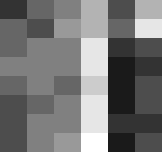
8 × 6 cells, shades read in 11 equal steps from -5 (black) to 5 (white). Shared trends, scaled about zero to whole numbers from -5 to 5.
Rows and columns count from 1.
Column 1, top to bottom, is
-3 -1 -1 0 -1 -2 -2 -2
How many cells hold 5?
1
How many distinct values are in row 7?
4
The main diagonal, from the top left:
-3 -2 0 4 -4 -2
